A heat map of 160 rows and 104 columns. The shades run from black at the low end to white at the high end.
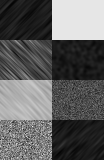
It is made of 4 by 2 panels. Panel 1,1: very low, slanting up to the right, faint in contrast. Panel 1,2: very high, flat. Panel 2,1: low, slanting down to the right. Panel 2,2: very low, blotchy, faint in contrast. Panel 3,1: high, slanting down to the right, faint in contrast. Panel 3,2: low, fine-grained. Panel 4,1: middling, fine-grained, strong in contrast. Panel 4,2: very low, slanting up to the right, faint in contrast.
